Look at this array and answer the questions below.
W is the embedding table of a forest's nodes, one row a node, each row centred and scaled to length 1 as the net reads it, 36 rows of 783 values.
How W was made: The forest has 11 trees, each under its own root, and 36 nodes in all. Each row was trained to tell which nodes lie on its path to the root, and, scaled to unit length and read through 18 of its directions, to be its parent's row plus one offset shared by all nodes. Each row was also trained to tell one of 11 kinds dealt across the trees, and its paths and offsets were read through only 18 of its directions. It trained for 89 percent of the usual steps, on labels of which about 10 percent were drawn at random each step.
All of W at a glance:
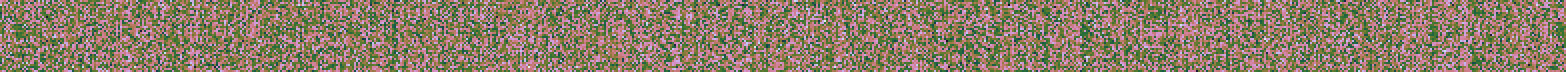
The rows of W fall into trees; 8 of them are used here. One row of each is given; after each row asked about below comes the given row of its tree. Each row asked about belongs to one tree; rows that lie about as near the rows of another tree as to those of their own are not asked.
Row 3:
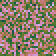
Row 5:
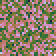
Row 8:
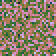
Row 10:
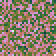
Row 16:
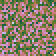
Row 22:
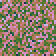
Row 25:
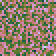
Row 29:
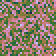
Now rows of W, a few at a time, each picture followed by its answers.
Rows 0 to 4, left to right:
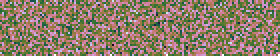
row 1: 10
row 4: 29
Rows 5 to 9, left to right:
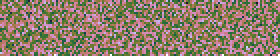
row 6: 8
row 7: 29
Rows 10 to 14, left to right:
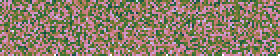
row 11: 3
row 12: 16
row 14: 16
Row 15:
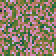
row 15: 3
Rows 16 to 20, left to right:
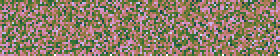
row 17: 16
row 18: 10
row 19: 25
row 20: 25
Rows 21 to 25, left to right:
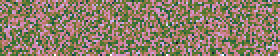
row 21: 29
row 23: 16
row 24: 8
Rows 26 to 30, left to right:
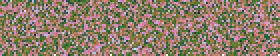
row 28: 3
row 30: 8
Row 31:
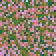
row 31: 5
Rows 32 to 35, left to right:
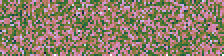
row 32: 25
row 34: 5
